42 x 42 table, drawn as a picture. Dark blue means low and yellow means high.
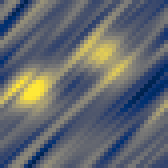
There are two bumps. Overall the values sit about 40% of the way up the scale. The ninth with the highest average is the middle left. There are no lone odd cells. The halves do not mirror each other.
